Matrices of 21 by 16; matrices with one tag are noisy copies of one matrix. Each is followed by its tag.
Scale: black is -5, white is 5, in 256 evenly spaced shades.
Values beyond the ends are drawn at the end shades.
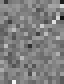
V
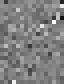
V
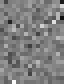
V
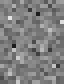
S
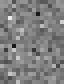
S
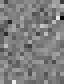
V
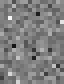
S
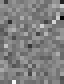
V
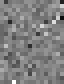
V
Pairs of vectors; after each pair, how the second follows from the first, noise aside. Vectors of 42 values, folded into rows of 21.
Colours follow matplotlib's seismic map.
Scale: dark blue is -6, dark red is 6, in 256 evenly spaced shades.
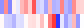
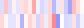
shrunk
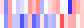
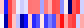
scaled up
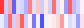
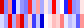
scaled up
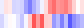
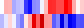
scaled up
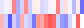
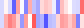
negated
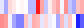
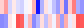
negated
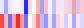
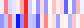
negated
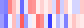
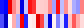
scaled up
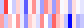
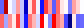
scaled up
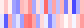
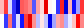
scaled up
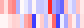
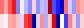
scaled up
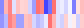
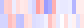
shrunk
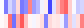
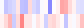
shrunk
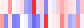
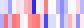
negated
